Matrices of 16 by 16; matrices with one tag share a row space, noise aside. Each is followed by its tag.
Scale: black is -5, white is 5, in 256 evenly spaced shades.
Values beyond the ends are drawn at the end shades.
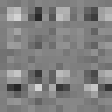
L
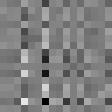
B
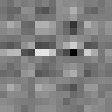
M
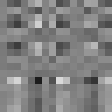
L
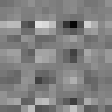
M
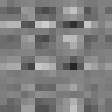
M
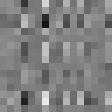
B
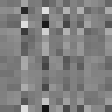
B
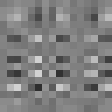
L
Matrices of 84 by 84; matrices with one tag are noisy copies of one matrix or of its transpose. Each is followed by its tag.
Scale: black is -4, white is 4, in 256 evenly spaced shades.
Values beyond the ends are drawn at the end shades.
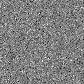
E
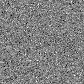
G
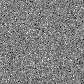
E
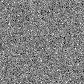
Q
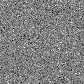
E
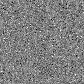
G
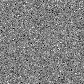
E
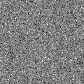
E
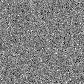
Q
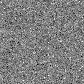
Q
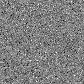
G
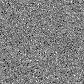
G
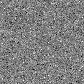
Q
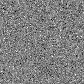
G
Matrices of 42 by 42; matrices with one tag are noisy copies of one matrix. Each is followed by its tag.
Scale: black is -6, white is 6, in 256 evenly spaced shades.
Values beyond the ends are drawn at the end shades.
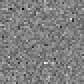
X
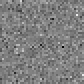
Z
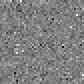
Z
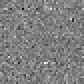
X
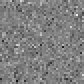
Z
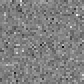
Z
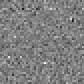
X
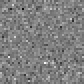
X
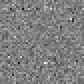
X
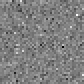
Z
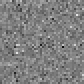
Z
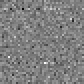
X
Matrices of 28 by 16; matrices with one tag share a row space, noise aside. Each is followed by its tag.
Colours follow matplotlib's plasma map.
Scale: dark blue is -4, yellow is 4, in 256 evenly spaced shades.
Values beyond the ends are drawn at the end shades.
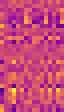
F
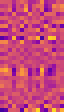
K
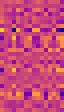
F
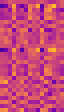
K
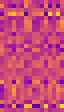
F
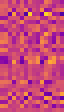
K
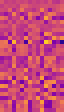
K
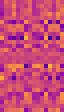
F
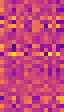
F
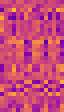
F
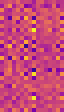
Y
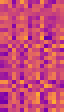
K
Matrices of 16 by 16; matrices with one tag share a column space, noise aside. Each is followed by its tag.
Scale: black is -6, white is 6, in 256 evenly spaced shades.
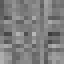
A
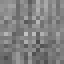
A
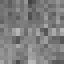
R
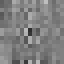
R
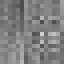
A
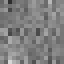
R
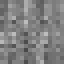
A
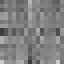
R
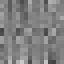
R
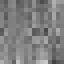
R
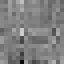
R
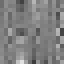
R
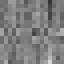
R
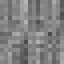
A
